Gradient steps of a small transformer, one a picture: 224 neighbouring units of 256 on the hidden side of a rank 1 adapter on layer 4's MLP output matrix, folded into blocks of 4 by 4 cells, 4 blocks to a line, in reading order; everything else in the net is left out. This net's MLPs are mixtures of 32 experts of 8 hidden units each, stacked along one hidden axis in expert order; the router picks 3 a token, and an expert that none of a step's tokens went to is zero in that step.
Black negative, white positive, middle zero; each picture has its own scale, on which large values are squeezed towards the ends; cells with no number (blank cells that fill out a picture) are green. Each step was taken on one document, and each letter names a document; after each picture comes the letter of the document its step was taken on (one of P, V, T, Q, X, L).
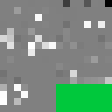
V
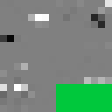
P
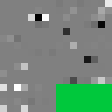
P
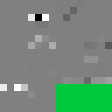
P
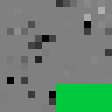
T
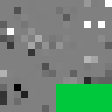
V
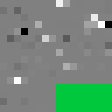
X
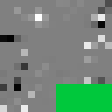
P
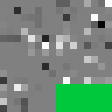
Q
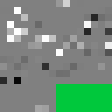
X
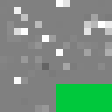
X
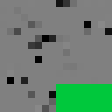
T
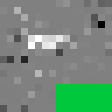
Q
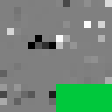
V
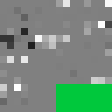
Q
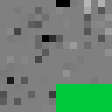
T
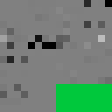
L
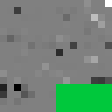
Q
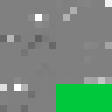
P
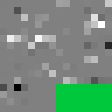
Q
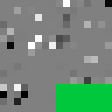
V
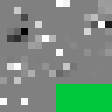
X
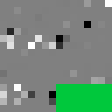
V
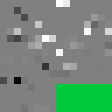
X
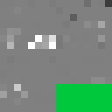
L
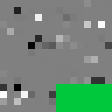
V
